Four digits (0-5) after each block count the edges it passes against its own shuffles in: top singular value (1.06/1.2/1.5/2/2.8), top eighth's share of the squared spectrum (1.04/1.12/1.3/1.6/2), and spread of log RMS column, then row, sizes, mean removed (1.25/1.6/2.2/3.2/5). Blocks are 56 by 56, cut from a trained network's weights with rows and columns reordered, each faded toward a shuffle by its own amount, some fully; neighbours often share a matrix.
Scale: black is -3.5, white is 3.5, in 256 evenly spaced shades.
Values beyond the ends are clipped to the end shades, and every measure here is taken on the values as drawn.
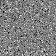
1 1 0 0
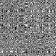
4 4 2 3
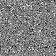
1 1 0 0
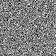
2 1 0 0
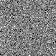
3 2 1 0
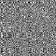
4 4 2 2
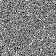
1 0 0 0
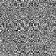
4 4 2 3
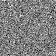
0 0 0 0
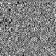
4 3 2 2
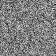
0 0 0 0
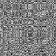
4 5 2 2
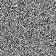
2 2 1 0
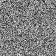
0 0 0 0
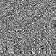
4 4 1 2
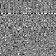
4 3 0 2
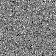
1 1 0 0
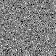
2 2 0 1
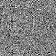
3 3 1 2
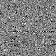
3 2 0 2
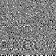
4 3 1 2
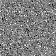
2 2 0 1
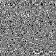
3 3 0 2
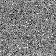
0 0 0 0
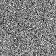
0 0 0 0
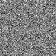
3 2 0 1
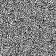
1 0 0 0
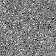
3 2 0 0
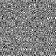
4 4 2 2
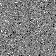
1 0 0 0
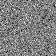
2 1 0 0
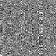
4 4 2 1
